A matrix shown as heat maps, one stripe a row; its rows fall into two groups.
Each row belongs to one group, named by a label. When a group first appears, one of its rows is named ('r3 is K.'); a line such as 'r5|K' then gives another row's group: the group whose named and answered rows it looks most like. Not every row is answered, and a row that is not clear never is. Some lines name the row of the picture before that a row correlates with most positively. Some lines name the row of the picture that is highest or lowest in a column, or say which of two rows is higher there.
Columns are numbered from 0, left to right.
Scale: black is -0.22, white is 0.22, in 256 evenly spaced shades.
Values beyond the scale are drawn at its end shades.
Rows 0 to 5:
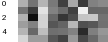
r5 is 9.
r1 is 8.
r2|8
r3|9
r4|9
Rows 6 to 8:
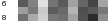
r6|9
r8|9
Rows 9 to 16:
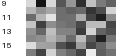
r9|8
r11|9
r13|8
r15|9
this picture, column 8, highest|10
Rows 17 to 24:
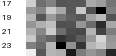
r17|8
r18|9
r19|8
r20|9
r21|8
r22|8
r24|8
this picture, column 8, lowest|24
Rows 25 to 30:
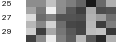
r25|9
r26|8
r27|8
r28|8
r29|8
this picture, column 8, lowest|29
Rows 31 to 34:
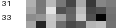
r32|9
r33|9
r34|8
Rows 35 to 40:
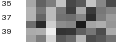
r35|8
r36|9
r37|9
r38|8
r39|9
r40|9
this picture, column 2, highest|39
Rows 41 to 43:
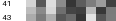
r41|8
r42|8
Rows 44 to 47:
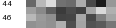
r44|9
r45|8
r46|9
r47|9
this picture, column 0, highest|46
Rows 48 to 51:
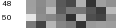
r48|9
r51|8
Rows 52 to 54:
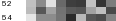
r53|8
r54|9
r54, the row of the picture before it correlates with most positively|50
